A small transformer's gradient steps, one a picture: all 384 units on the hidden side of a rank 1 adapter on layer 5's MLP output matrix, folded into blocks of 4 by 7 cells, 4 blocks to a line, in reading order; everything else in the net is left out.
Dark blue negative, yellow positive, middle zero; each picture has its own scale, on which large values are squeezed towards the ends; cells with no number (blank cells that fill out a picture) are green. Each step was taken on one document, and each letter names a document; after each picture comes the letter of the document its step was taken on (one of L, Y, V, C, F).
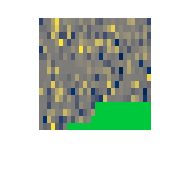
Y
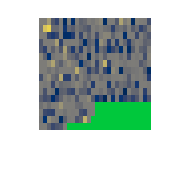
Y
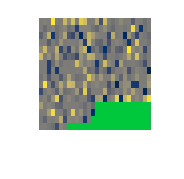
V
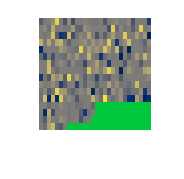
Y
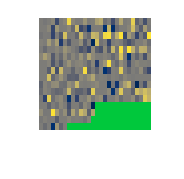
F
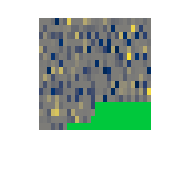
F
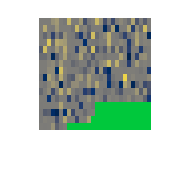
F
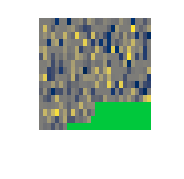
F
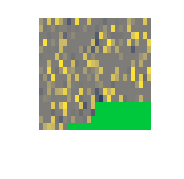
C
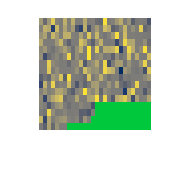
Y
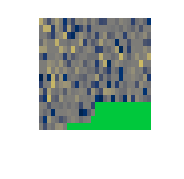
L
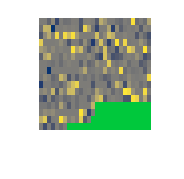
Y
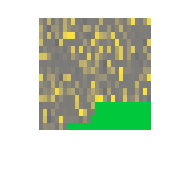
L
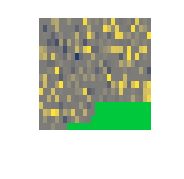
F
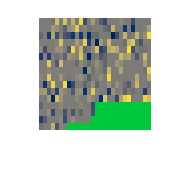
V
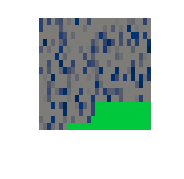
C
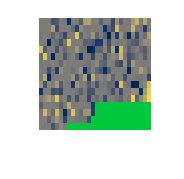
F
